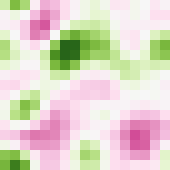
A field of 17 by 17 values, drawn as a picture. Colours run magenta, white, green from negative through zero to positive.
Lone odd cells: none. Ninth with the lowest average: bottom right. Calmest part: middle right. Ninth with the highest average: top middle.
